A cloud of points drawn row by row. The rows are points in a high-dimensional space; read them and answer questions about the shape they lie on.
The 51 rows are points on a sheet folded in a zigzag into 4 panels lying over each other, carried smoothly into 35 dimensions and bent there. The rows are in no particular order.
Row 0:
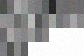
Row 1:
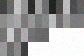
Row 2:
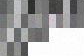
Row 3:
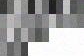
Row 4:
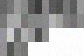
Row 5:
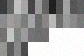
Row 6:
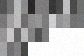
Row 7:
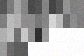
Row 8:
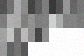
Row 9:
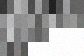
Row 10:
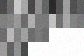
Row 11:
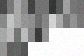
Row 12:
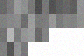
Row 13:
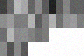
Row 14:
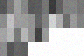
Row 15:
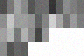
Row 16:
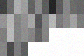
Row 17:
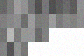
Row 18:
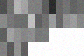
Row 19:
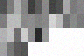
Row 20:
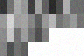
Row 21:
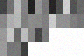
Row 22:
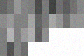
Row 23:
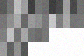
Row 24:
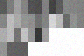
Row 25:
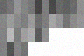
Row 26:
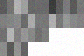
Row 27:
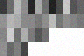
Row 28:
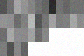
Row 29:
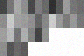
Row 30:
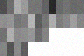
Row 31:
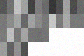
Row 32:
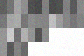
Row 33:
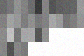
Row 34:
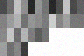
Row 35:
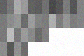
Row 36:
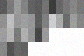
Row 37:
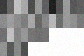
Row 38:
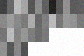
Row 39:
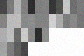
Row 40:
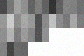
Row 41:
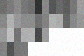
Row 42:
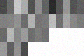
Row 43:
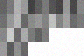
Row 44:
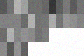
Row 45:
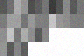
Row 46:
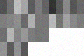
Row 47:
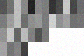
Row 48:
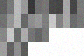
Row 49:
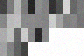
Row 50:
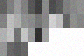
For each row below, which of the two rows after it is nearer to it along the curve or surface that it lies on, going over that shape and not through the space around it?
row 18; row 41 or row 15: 41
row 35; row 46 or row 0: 46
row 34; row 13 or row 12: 13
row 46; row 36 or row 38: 38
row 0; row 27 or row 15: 27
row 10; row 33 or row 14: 33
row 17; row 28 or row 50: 28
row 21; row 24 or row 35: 24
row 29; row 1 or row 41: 41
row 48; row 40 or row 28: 28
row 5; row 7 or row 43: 43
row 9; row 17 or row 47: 47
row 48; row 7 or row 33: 33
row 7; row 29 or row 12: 29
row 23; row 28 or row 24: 28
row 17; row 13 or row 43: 43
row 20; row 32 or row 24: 24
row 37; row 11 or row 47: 47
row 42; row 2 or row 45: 2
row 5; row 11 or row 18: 18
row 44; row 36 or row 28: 28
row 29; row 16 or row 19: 19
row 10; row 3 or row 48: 48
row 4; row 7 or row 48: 48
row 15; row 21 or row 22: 21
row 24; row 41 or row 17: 41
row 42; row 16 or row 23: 23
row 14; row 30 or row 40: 40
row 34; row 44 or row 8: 44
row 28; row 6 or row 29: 6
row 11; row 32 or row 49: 49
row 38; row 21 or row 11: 21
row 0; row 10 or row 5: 5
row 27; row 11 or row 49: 49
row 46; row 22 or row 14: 22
